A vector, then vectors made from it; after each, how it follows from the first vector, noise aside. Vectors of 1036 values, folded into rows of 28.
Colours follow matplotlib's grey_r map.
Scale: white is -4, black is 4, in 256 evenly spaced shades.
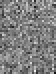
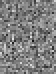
wrapped around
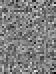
sign-scrambled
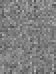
shrunk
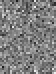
sign-scrambled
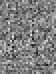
wrapped around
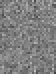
shrunk
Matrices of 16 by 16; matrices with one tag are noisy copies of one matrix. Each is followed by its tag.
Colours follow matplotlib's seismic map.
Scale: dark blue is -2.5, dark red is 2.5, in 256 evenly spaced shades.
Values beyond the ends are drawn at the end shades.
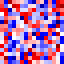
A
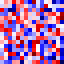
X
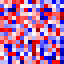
X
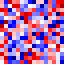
A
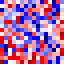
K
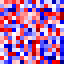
X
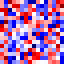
A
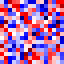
A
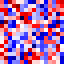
A
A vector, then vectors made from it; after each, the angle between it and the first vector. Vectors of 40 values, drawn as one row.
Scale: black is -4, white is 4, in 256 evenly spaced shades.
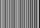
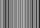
partly aligned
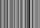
orthogonal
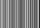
nearly parallel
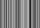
orthogonal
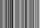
partly opposed
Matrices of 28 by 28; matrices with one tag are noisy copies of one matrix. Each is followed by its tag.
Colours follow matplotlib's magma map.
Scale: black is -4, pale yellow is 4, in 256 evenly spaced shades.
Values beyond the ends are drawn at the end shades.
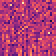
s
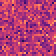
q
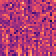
s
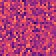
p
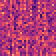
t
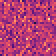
p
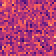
q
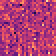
s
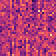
t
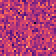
p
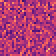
p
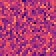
p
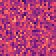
p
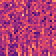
s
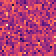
q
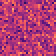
q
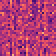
t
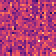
t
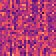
t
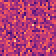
p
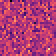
p
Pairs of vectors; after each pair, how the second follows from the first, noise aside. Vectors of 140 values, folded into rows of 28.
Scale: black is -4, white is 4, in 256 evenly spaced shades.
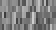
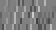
partly zeroed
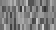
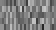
negated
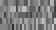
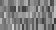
negated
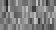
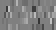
partly zeroed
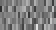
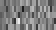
shuffled
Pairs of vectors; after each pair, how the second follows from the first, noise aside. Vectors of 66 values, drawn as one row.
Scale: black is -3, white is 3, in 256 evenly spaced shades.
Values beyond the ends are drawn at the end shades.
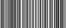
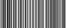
reversed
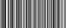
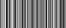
negated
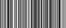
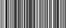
reversed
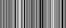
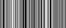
reversed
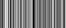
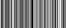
reversed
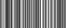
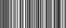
reversed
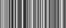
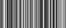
reversed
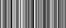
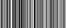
negated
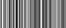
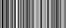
negated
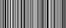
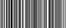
negated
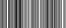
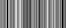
negated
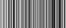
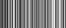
negated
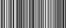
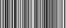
negated
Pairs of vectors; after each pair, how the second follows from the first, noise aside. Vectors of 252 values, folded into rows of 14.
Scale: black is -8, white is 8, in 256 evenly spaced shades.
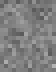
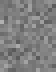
shuffled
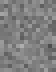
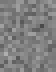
shuffled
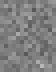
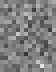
scaled up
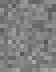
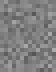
shuffled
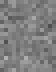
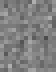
shuffled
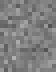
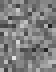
scaled up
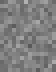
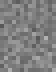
shuffled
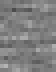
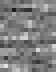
scaled up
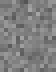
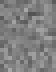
shuffled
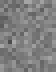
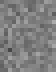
shuffled
